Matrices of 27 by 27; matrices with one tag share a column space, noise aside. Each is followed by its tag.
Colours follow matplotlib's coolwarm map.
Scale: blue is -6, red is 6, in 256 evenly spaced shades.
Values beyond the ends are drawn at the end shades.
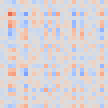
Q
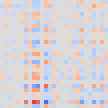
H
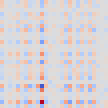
H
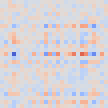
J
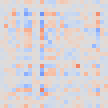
Q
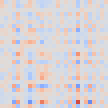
H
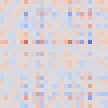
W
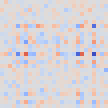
J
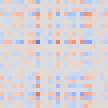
W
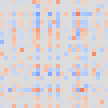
Q
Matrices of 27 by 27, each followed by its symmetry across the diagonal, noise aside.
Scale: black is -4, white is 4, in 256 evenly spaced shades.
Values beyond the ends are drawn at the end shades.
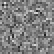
antisymmetric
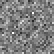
symmetric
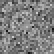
symmetric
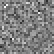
symmetric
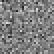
antisymmetric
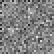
symmetric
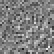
symmetric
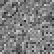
symmetric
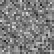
symmetric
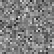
antisymmetric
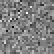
antisymmetric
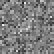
symmetric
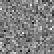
antisymmetric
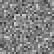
symmetric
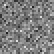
symmetric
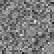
symmetric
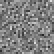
antisymmetric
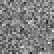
antisymmetric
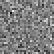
antisymmetric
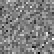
antisymmetric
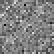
symmetric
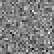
antisymmetric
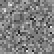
symmetric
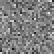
antisymmetric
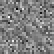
antisymmetric
